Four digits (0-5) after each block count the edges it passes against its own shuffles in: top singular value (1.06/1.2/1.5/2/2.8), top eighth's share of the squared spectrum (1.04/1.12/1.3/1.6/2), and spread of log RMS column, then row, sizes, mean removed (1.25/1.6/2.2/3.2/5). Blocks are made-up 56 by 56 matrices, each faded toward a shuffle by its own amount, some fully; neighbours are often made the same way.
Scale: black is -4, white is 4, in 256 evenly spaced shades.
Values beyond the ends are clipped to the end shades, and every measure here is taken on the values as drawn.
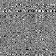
3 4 1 3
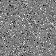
1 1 0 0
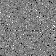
1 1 0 0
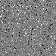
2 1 0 0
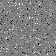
0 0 0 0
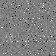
2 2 0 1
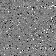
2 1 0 0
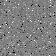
0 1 0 0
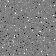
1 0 0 0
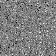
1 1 1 0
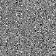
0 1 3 0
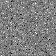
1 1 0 0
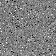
0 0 0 0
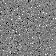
0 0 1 0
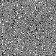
1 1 2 0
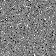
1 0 0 0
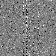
2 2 2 0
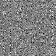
1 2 2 0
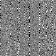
2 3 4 0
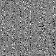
1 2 3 0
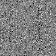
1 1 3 0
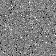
0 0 0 0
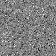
2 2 0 0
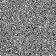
1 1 0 0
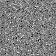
2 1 0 0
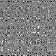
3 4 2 3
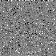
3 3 0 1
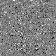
2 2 1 1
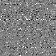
3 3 0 2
